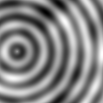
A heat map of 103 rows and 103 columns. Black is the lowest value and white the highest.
Average level on the scale: 50%. Rings: centred on the middle left. Lone odd cells: none. Ninth with the highest average: middle right.
